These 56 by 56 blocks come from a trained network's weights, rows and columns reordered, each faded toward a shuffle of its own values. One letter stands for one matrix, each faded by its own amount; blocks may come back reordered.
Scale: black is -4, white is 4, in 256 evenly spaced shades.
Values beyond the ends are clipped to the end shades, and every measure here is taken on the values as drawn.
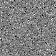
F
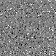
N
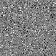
N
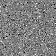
F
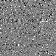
N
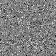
F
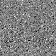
F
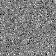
F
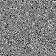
F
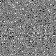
N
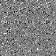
N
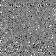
N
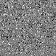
N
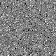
F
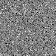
F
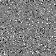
N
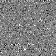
N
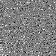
N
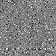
N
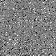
N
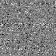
N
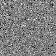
F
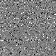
N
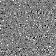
N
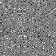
N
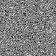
F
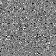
N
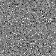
N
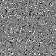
N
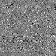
N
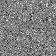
F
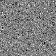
F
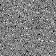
F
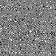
N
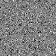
F
